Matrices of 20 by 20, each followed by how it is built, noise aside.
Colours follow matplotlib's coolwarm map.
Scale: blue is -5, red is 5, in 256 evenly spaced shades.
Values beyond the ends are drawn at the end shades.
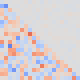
lower triangular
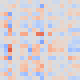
low rank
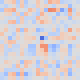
low rank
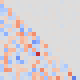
lower triangular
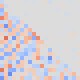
lower triangular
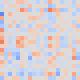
low rank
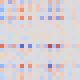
low rank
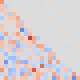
lower triangular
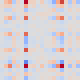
low rank
